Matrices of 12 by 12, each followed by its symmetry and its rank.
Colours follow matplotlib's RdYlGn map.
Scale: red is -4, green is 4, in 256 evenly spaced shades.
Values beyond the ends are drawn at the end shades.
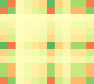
symmetric, rank one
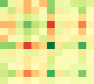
symmetric, rank two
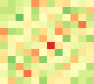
symmetric, full rank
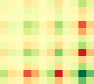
symmetric, rank one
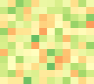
neither, full rank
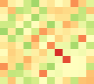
symmetric, full rank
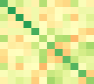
symmetric, full rank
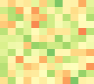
neither, full rank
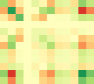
symmetric, rank two
